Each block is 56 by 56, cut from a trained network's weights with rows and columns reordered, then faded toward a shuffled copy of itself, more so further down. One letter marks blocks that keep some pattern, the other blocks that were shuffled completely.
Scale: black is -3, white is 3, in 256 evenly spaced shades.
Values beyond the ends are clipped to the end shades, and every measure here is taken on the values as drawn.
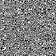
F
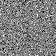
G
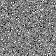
G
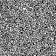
G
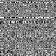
F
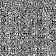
F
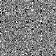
F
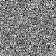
F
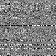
F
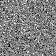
G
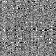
F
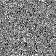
G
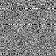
F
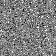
G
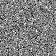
G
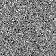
G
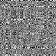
F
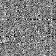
F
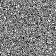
G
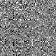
F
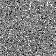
G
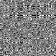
F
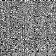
F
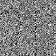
F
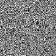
F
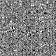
F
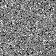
G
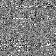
F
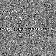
F
